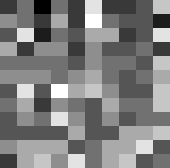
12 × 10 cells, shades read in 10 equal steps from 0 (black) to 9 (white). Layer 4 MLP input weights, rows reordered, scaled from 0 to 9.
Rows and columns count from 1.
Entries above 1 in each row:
9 9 9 10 10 10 10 10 10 10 10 10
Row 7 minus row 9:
0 3 -1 1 1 4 0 0 -1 3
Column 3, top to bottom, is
0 2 1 5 4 5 3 2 4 3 6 7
